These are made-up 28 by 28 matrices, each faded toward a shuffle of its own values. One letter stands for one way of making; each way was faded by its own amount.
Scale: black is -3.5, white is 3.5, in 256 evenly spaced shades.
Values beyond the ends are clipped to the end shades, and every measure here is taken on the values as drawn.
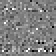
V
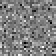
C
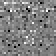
V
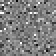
C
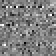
V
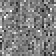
C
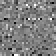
V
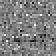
V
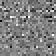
V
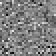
C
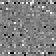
V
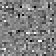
V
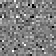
C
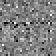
C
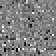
V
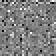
C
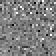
V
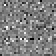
V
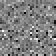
C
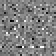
V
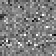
V
